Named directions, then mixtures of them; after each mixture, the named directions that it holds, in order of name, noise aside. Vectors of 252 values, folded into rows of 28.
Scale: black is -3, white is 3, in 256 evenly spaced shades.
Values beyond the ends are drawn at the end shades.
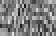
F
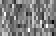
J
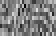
F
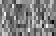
J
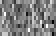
J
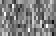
J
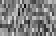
F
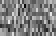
F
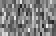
F, J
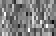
J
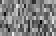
F, J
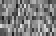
F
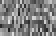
F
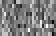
J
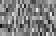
F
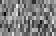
F, J
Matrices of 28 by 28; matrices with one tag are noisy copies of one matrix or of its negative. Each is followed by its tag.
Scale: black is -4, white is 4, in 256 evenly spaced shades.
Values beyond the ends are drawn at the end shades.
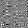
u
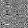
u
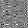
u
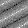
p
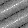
p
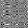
u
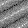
p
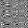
u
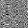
u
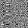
u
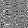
u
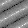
p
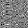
u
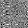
u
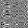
u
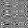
u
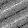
p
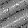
p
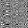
u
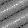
p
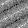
p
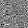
u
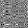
u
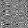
u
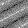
p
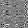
u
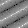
p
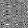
u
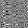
u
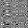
u
